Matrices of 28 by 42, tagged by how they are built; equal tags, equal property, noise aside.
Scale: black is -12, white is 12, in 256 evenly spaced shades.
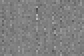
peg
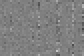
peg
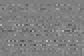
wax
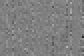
peg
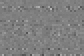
wax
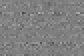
wax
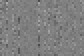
peg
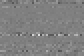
wax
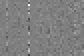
peg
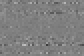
wax
